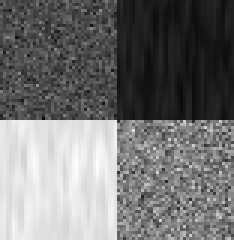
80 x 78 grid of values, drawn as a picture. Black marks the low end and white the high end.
It is made of 2 by 2 panels. Panel 1,1: low, fine-grained. Panel 1,2: very low, streaked downward, faint in contrast. Panel 2,1: very high, streaked downward, faint in contrast. Panel 2,2: middling, fine-grained, strong in contrast.
